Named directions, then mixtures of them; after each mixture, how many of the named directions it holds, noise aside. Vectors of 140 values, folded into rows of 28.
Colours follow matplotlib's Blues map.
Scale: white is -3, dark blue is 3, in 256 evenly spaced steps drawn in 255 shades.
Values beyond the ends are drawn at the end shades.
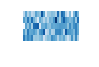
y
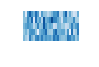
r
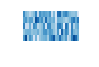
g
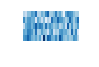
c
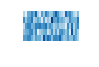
two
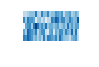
two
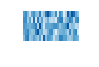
three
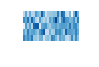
one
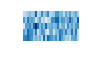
two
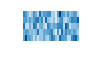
two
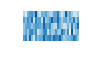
three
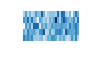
one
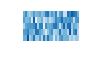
three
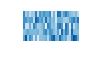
one
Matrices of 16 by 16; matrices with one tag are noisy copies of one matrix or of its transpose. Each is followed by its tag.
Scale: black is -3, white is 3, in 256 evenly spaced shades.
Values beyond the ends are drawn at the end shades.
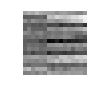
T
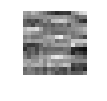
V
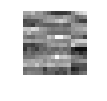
V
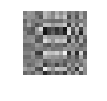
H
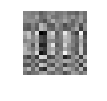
H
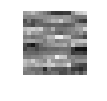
V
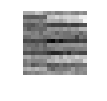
T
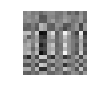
H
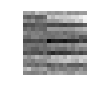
T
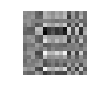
H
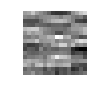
V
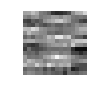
V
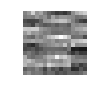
V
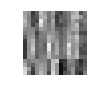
V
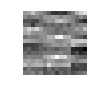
V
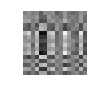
H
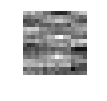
V
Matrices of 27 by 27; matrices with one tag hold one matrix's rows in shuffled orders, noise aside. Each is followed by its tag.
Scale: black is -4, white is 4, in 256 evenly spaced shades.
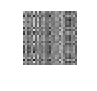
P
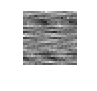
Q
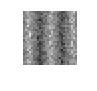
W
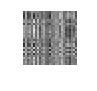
P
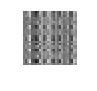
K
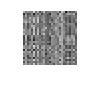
P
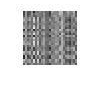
P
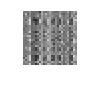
K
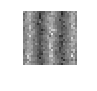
W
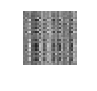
K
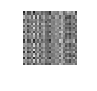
P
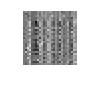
K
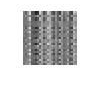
K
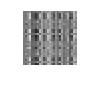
K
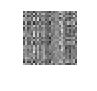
P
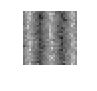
W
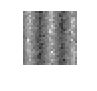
W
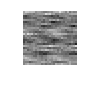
Q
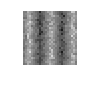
W
